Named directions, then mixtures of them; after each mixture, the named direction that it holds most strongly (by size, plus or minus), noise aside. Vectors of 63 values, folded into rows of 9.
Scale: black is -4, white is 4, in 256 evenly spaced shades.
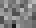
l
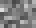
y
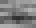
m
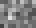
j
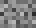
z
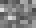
y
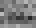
m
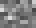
y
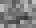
y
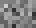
l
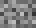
z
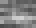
m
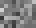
l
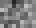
y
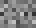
z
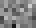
l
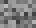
z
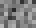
j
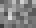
j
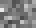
y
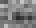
m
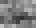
m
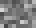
y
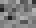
y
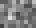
j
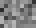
l
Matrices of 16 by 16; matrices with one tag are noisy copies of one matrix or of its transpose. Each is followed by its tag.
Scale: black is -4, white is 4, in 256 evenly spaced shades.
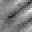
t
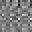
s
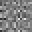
s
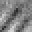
t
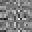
s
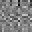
s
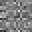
s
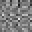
s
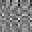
s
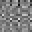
s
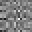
s
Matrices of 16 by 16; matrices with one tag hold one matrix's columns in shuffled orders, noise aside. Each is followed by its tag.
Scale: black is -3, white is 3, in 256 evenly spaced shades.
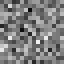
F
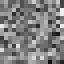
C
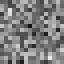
C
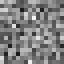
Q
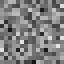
F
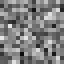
Q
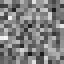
Q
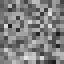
C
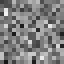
C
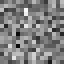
C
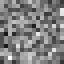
C
